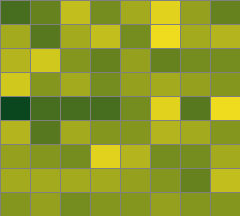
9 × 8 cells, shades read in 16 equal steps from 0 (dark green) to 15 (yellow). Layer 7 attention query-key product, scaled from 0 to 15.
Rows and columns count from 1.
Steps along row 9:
up down up same up down same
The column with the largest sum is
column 6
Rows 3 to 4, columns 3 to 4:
8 6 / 10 7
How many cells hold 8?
13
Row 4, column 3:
10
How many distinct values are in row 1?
7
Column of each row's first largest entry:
6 6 2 1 8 1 4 8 2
